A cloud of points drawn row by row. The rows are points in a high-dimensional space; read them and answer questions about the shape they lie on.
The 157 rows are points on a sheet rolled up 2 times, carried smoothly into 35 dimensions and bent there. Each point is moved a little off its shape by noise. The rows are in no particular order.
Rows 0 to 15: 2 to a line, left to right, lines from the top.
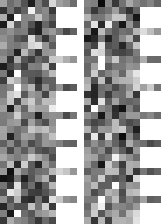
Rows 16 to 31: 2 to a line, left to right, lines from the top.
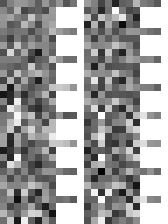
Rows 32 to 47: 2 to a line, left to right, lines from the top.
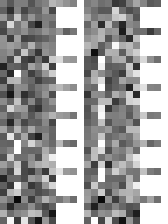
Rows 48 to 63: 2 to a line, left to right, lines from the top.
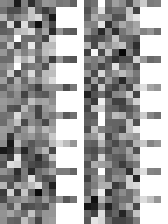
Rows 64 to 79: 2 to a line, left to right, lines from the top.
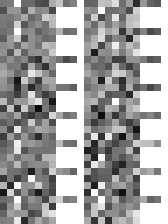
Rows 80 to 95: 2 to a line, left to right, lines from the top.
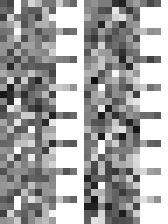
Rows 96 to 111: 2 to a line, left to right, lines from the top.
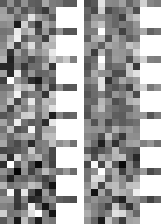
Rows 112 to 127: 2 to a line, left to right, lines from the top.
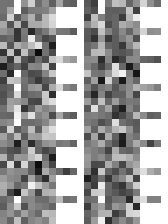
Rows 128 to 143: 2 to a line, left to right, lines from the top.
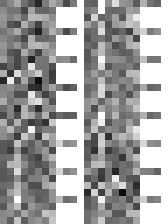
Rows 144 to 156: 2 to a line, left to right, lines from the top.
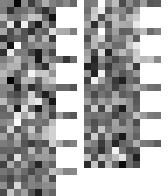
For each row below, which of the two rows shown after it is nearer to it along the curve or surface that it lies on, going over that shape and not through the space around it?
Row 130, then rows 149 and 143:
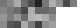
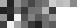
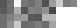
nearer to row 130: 143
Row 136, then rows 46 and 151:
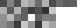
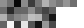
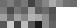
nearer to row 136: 151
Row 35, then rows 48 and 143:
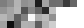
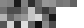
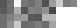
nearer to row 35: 143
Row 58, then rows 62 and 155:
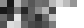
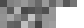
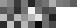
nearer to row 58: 155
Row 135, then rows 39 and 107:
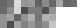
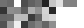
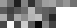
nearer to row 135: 39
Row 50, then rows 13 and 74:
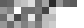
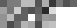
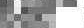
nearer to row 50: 13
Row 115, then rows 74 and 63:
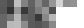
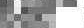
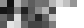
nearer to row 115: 74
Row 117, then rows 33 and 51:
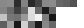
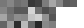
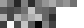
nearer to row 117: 51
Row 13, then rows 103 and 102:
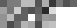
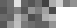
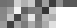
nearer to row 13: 102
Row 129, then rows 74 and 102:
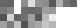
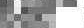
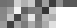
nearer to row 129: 102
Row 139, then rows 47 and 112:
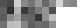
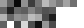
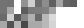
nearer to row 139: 112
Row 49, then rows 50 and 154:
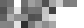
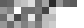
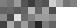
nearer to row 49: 50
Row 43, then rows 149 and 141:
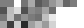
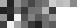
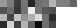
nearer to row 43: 149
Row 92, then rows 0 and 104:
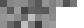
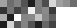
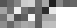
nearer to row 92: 104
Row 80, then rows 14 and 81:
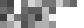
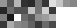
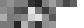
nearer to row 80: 14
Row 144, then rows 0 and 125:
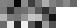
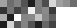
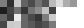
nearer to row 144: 0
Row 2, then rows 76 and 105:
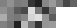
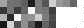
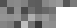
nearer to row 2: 105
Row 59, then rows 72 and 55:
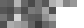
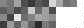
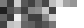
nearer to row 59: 72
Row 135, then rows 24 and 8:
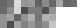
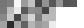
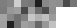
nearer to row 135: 8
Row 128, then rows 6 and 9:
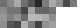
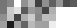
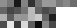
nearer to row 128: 6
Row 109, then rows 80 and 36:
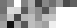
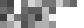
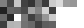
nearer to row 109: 80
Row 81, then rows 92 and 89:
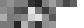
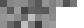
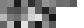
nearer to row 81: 92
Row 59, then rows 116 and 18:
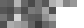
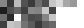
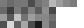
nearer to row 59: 18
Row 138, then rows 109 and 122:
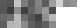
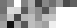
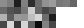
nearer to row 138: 109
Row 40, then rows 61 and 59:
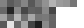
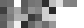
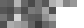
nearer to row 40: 59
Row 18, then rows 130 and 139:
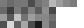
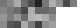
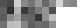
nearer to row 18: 139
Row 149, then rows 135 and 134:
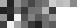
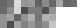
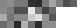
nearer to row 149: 134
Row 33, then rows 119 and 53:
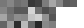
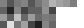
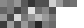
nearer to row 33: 53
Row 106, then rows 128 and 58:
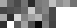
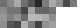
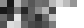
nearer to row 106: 58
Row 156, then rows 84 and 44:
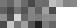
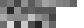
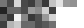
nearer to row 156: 84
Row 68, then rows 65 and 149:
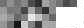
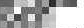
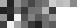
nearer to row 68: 65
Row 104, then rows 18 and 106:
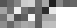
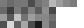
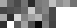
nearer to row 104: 18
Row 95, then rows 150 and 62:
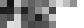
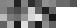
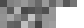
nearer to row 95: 150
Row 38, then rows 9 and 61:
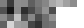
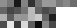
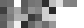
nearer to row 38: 61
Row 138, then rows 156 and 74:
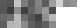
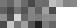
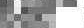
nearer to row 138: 156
